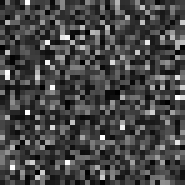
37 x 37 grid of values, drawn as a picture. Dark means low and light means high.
Average level on the scale: 30%. Grain: fine. Slope: none. Histogram: skewed, a long tail of high values. Odd rows or columns: none. Mirror symmetry: none.
